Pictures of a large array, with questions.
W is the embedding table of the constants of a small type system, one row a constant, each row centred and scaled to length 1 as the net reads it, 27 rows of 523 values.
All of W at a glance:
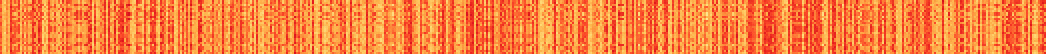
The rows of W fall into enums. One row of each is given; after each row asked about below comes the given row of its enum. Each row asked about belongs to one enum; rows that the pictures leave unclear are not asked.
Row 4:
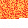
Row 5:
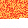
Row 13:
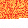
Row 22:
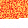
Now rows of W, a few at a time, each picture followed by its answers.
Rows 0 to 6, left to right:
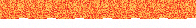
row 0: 4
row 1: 4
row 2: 22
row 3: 13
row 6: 22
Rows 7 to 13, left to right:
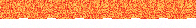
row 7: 22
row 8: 5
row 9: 22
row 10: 13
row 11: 5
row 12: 4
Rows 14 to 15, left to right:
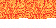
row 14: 13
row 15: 13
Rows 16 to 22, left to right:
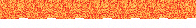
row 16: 4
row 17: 5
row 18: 5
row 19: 13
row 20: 13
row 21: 5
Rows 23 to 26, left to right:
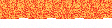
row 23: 4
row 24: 4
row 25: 13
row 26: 5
